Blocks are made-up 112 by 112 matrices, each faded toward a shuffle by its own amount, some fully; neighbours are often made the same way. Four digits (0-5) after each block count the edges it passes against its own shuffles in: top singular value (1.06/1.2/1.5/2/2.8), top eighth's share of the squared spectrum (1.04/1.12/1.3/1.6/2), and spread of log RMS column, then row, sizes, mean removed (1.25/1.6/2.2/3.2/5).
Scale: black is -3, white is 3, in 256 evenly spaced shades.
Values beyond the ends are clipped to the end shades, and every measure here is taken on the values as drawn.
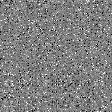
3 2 1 2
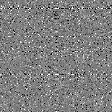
4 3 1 3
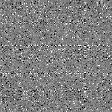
4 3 2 2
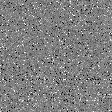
3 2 0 1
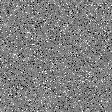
2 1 0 0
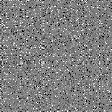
4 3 2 1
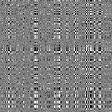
5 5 4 4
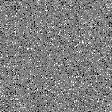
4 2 1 1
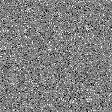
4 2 0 1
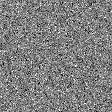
1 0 0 0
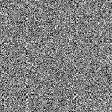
4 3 2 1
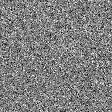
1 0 0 0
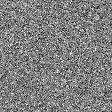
1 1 0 0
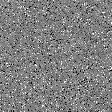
2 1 0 0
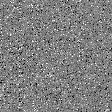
3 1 1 0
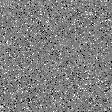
3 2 0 0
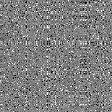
5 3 3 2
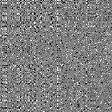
5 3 3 2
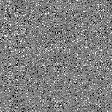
4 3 2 1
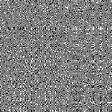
5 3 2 2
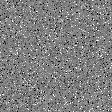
2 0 0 0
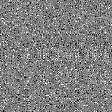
4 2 1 1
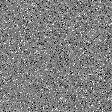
2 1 0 0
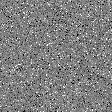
1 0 0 0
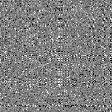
4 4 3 3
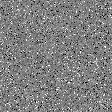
2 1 0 0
